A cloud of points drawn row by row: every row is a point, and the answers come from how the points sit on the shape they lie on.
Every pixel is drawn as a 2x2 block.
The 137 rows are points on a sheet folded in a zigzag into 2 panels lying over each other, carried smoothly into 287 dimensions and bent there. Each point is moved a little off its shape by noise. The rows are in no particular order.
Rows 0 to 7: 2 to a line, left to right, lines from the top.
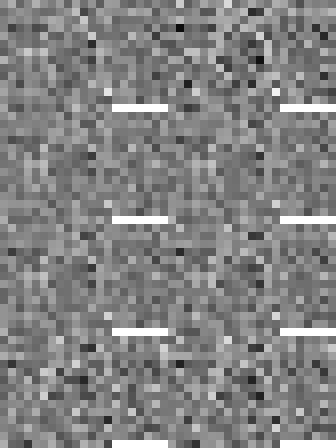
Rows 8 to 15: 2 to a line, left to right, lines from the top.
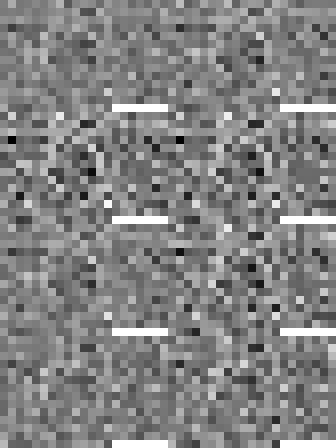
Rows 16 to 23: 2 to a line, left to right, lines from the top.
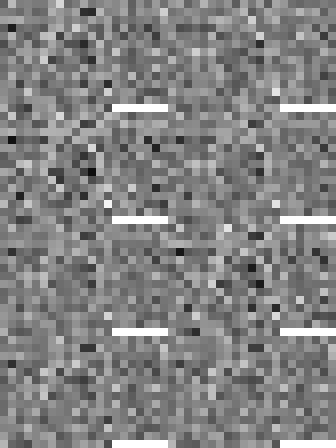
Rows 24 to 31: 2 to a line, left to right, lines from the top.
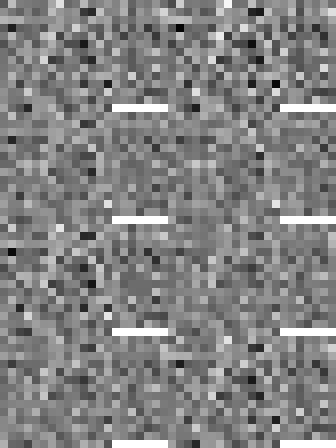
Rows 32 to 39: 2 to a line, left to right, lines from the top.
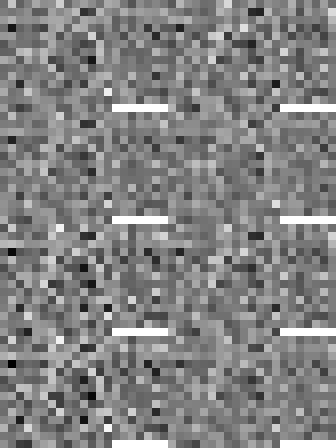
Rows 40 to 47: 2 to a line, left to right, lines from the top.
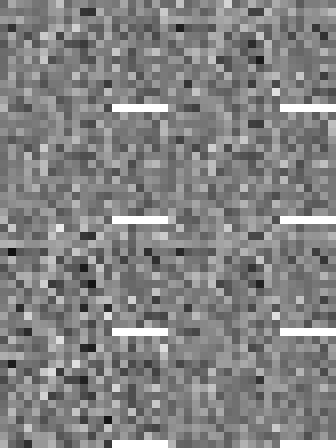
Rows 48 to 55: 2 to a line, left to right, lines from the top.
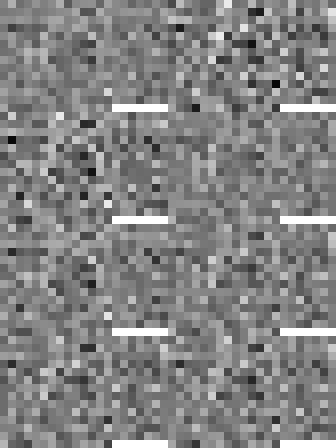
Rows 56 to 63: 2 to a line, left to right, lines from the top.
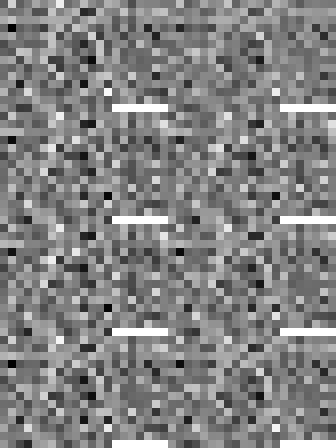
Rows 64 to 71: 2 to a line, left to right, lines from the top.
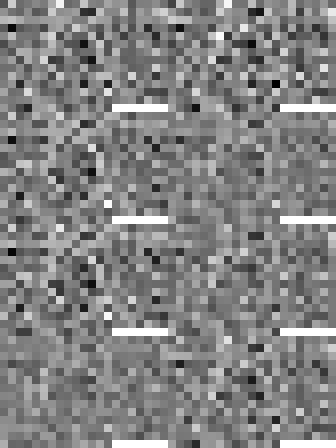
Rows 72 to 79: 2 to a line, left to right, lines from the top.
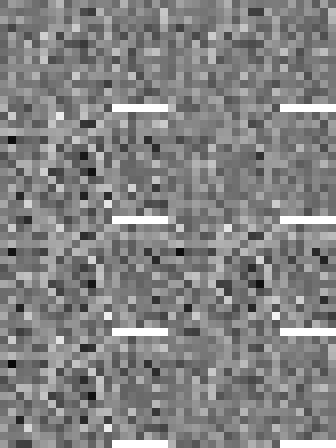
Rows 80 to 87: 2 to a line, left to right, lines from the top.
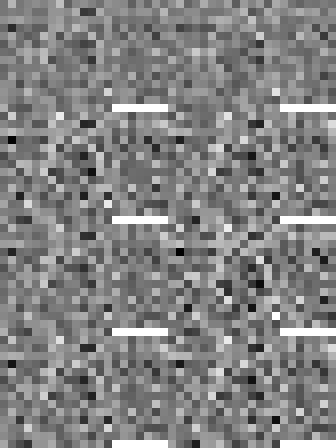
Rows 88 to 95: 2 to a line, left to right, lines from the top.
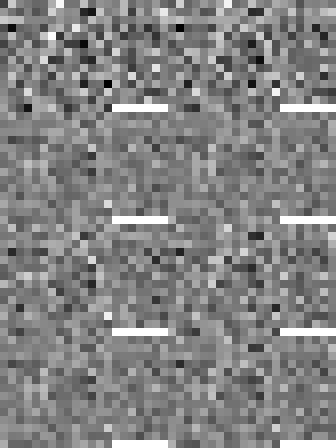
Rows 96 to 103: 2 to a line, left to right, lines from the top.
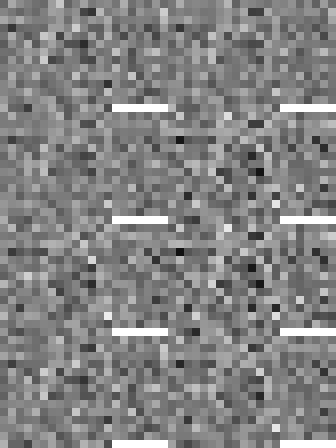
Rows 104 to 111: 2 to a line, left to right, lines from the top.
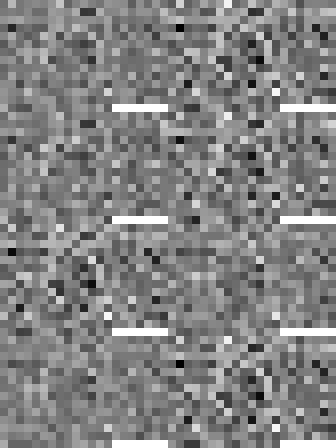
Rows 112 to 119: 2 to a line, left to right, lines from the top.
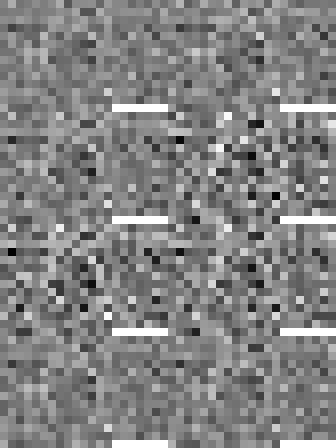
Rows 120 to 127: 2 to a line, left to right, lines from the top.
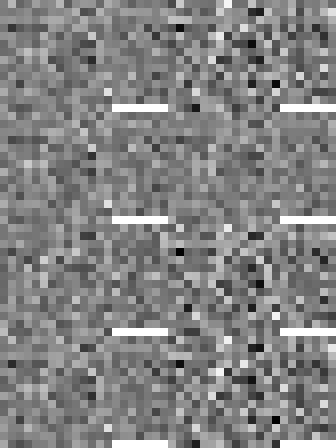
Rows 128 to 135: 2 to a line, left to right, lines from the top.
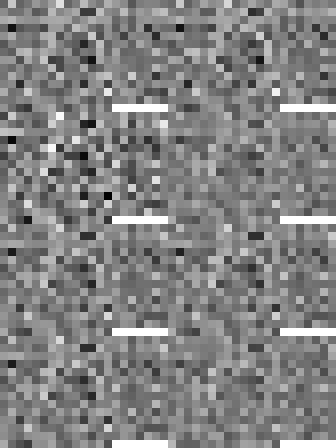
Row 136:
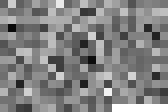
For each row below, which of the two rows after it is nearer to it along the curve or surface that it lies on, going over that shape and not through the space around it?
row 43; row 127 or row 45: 127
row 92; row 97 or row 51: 97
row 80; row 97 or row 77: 97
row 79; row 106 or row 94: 94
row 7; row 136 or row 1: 136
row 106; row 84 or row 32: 84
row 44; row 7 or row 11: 7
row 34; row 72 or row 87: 87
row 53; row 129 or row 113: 113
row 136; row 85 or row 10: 85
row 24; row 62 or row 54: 62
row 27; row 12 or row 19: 19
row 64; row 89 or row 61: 89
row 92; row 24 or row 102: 24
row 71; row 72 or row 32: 72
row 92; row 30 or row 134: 134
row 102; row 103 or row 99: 99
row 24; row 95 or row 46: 46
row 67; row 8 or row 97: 97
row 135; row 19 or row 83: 19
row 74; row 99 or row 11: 99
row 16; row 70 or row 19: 19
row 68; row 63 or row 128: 128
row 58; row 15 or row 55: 15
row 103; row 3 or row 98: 3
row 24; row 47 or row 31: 31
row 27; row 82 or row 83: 82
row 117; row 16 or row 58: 58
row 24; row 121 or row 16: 121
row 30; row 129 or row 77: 77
